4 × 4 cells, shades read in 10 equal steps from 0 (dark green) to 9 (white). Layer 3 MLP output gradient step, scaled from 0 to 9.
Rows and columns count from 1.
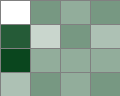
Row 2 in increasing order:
1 4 6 7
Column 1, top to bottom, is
9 1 0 6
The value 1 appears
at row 2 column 1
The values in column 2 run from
4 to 7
